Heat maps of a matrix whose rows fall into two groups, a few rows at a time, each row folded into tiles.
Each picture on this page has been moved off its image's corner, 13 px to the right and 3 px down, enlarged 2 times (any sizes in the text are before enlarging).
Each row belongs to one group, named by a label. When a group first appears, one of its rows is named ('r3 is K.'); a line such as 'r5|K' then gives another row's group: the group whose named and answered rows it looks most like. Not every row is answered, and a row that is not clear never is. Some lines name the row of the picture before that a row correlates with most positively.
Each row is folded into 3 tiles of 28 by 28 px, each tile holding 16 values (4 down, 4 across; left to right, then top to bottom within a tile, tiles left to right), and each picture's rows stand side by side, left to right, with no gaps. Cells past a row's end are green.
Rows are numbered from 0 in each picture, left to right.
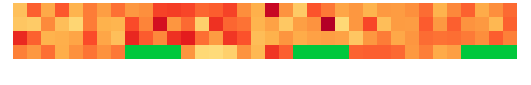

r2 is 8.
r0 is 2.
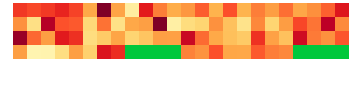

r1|2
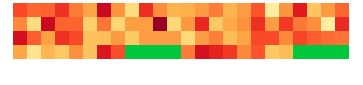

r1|8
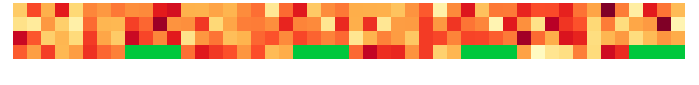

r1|8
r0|2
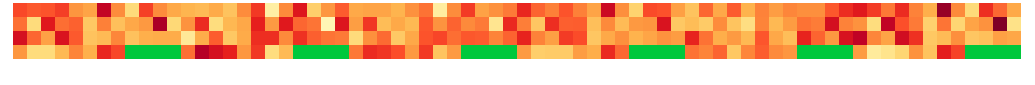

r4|2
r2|8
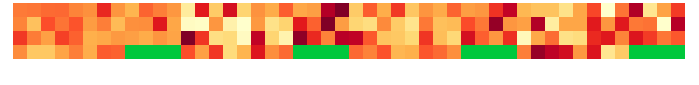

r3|8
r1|2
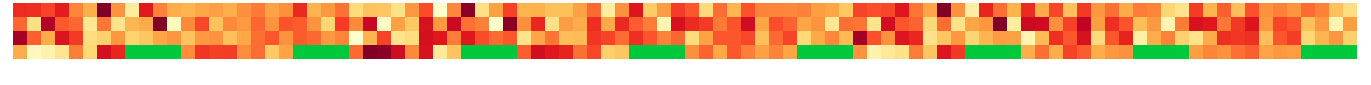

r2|8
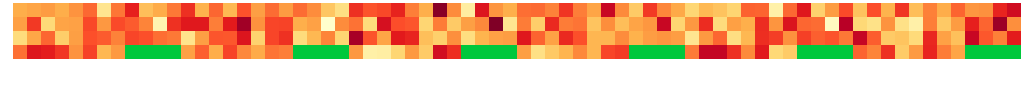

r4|8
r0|8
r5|2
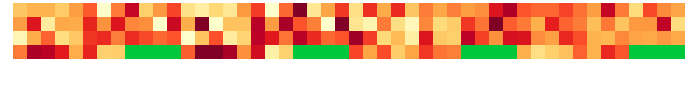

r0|8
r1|8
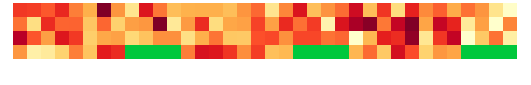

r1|8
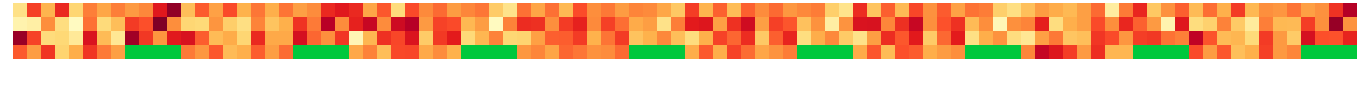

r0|2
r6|8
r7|2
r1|2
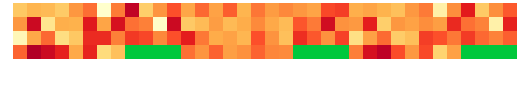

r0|8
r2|8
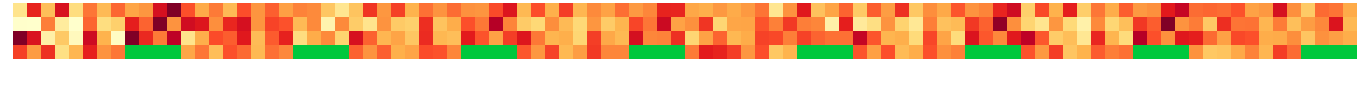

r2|2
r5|2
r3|2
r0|2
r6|2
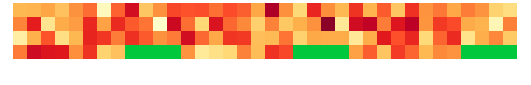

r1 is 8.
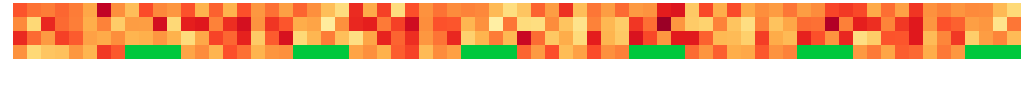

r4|2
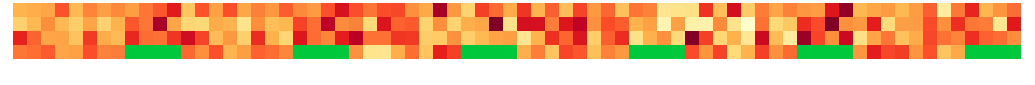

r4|2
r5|8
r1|2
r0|2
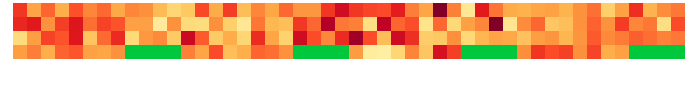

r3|8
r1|2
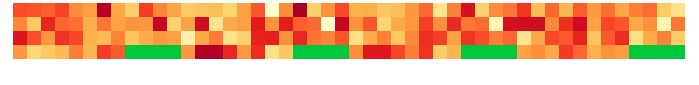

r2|8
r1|8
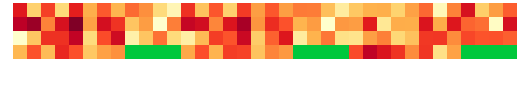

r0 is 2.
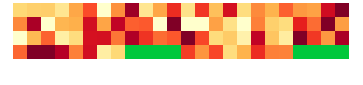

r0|8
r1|2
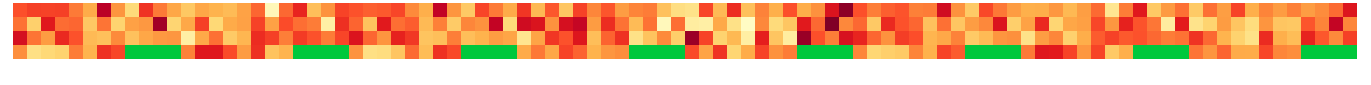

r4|2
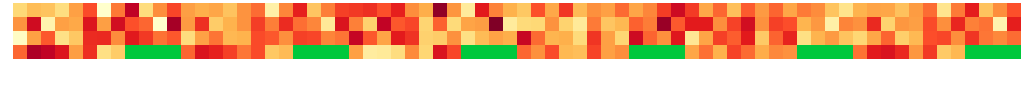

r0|8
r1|8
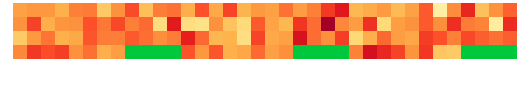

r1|2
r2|8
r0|8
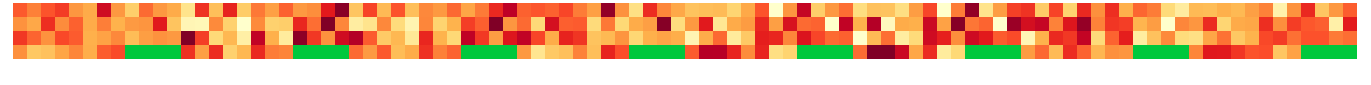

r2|2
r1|2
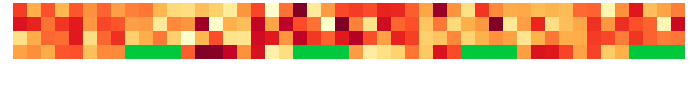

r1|8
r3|8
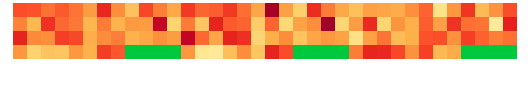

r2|8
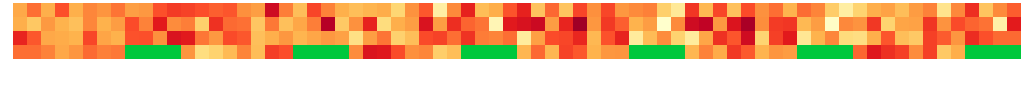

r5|8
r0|2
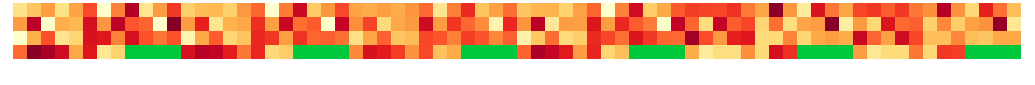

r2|8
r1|8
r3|8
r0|8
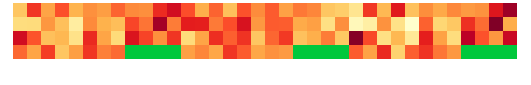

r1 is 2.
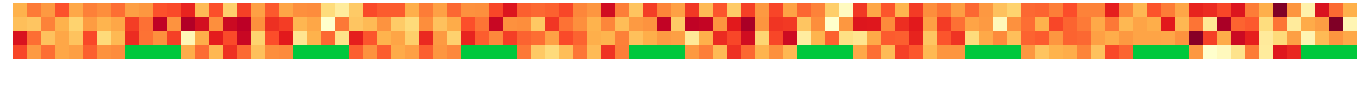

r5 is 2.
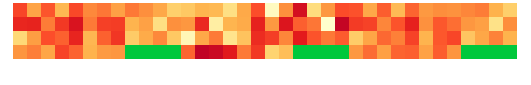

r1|8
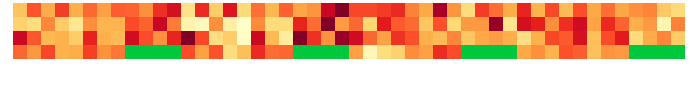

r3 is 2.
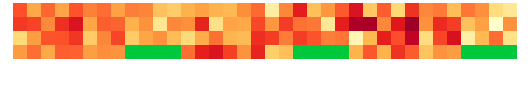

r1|8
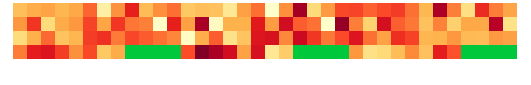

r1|8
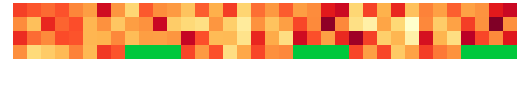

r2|2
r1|2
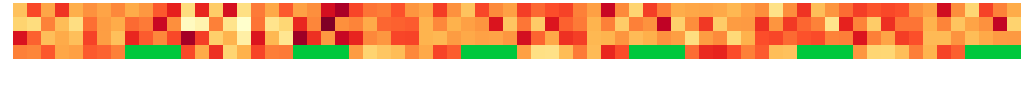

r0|2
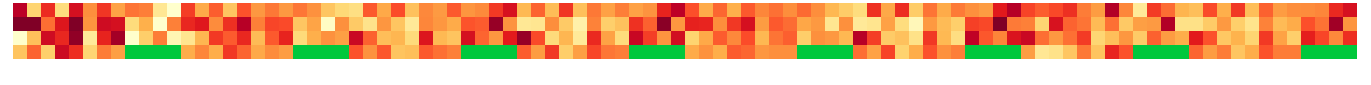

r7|2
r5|2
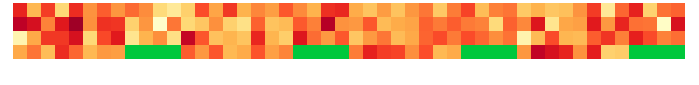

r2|8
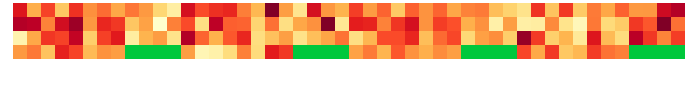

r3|2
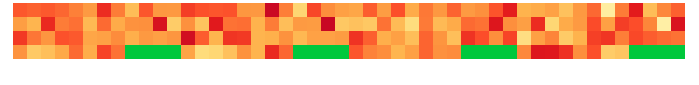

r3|8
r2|2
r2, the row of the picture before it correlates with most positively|3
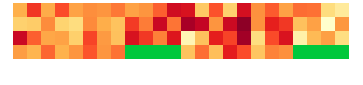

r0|2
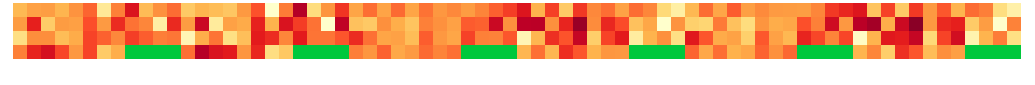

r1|8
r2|2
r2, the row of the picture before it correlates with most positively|0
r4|2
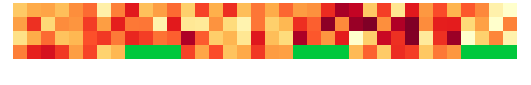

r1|2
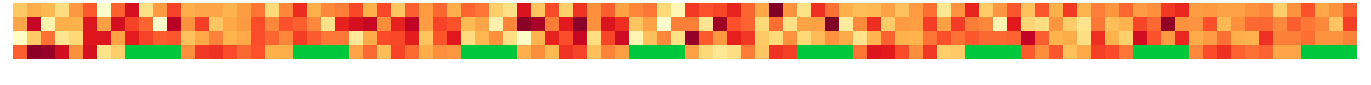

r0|8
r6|2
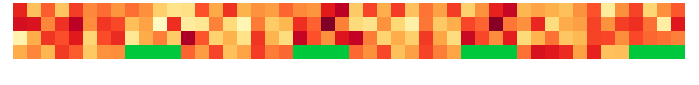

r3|8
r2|2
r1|2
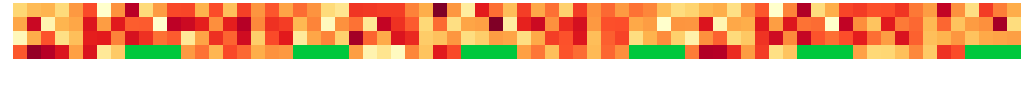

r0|8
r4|8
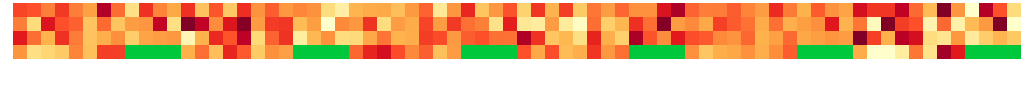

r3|2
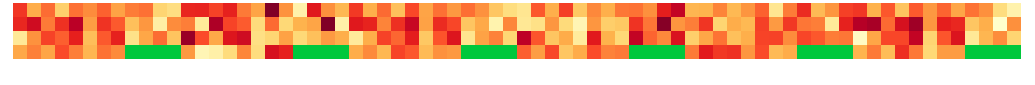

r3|2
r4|8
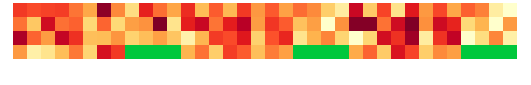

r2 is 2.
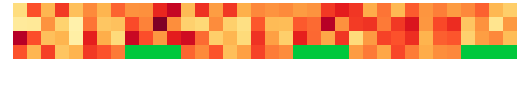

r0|2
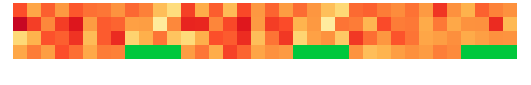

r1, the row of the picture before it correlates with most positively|2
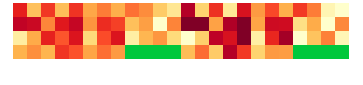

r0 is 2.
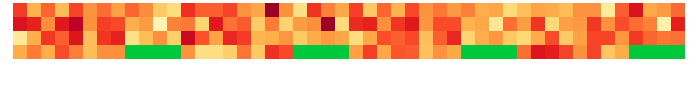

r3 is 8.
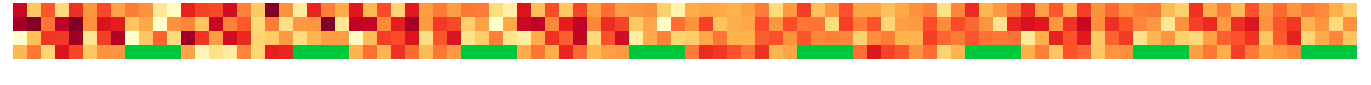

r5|8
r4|8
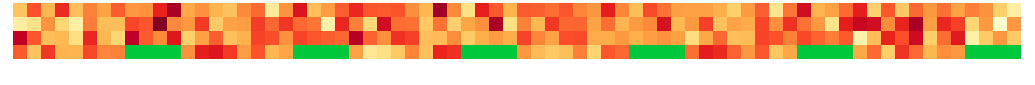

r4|8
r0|2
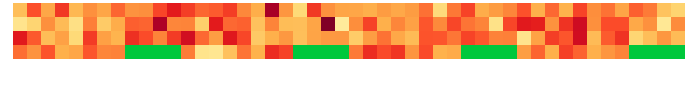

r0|2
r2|8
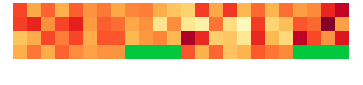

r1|2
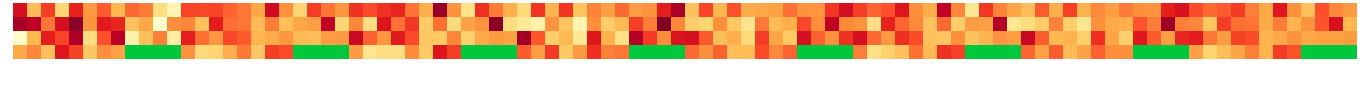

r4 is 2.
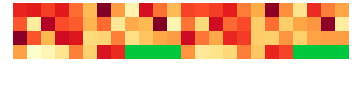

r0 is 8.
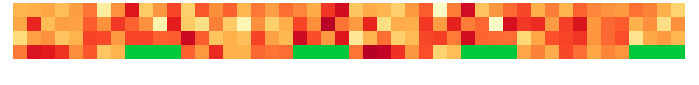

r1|2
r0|8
